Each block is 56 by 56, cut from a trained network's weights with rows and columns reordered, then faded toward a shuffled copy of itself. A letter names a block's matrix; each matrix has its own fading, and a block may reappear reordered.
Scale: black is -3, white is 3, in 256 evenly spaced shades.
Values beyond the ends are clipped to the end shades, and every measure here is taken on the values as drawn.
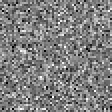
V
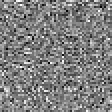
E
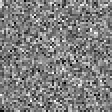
V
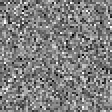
V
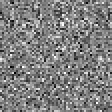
E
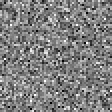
V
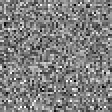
E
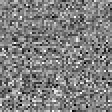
E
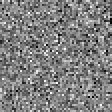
V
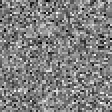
V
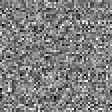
E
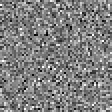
V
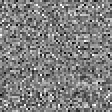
E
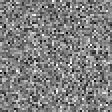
V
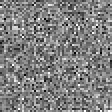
E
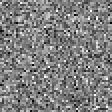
V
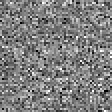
E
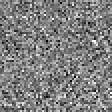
V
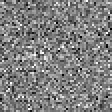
V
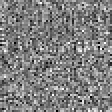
E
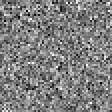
V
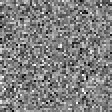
V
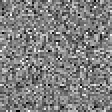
E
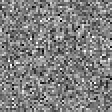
V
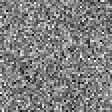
V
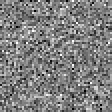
V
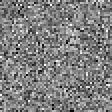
V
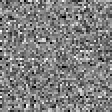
V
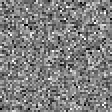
V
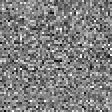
E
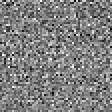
E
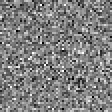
V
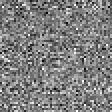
E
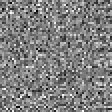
E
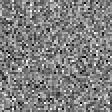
V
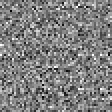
E
